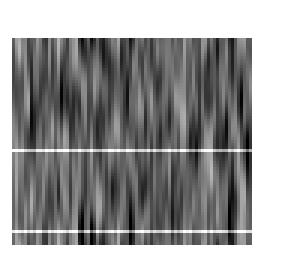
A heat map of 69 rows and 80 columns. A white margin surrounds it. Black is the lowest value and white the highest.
There is no overall slope. The grain runs up and down. Rows 38 and 65 stand out from the rest. The halves do not mirror each other. Overall the values sit about 40% of the way up the scale.
